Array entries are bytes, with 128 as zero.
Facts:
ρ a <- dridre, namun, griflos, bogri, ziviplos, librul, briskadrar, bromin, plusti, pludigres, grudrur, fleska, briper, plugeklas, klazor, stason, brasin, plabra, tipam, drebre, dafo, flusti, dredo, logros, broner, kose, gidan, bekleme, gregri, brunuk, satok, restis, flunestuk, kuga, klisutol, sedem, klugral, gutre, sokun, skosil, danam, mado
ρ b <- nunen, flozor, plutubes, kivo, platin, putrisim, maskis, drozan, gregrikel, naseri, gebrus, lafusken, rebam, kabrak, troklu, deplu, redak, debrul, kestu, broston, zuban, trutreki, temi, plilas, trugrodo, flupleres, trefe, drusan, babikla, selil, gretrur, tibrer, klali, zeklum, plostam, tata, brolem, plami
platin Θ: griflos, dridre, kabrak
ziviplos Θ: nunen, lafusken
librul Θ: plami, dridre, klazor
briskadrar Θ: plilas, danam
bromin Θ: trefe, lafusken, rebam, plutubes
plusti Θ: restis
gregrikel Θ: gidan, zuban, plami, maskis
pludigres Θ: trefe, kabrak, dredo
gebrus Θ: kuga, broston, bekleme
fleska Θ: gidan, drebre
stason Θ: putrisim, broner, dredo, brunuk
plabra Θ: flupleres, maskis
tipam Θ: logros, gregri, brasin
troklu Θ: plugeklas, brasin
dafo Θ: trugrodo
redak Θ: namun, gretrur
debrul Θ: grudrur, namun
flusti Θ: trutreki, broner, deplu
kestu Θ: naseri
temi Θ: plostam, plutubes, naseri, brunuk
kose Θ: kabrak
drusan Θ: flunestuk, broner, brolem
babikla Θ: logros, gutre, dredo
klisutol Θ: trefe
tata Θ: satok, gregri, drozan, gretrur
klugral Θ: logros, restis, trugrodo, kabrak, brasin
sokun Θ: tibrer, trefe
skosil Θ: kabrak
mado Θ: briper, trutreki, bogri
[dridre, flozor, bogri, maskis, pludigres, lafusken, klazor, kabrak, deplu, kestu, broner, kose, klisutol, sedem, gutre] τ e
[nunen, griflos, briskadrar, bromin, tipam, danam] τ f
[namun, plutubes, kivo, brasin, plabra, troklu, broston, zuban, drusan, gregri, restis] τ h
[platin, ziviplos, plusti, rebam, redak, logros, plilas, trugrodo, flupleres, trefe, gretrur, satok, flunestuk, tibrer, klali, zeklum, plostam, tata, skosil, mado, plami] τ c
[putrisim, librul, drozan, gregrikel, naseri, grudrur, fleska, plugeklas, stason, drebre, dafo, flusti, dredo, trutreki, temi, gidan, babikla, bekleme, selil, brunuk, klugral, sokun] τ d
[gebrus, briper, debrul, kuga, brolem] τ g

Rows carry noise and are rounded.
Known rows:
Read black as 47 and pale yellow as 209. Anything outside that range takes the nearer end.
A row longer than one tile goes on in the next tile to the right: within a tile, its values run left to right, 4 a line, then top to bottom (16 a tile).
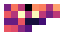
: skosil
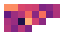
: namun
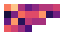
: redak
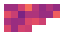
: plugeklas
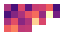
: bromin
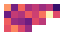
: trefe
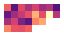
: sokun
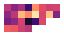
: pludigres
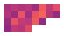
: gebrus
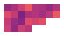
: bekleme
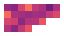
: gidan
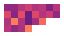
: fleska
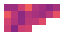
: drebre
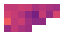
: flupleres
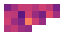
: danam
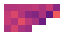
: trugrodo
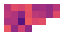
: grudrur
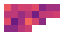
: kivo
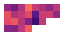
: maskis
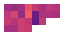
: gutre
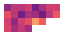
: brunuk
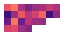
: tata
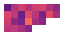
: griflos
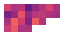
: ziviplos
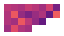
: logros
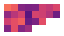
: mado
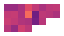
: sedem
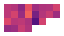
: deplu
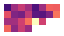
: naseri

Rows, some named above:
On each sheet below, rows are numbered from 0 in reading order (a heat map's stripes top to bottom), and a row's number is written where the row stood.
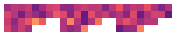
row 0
brunuk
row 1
fleska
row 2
plabra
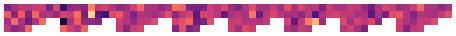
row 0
librul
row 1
klugral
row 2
drebre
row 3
mado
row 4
lafusken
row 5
plutubes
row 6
plostam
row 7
drebre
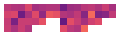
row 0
dredo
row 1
dafo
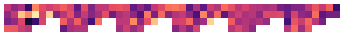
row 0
pludigres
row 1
broner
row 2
stason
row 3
flusti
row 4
tibrer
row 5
tipam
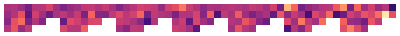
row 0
plusti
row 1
dafo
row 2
dridre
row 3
gretrur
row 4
logros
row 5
drusan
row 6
trefe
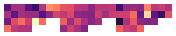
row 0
temi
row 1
flunestuk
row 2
klugral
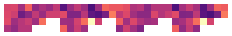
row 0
trutreki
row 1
naseri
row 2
flunestuk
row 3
naseri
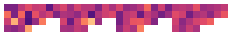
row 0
gregrikel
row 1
plutubes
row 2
troklu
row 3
putrisim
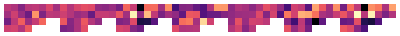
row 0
babikla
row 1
zuban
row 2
platin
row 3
kestu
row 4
briskadrar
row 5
kabrak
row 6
skosil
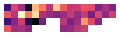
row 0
kose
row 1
gregri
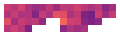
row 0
rebam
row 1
plami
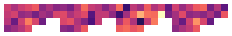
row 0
restis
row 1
maskis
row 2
klisutol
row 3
brasin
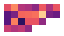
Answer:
debrul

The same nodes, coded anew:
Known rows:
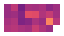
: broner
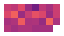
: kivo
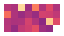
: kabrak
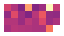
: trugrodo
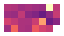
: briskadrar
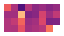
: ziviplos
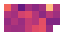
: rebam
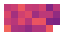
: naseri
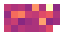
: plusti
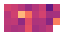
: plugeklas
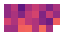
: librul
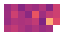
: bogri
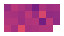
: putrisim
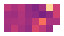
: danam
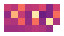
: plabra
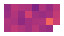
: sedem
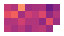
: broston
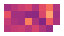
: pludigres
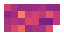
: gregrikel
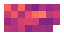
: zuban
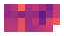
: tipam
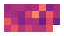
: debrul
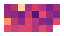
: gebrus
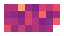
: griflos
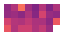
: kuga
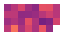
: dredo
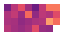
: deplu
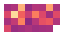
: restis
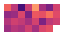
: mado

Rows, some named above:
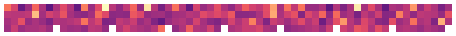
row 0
drusan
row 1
trefe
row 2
temi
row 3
plami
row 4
pludigres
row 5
brasin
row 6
gebrus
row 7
gregri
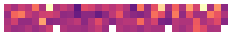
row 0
plusti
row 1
logros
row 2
trefe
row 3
skosil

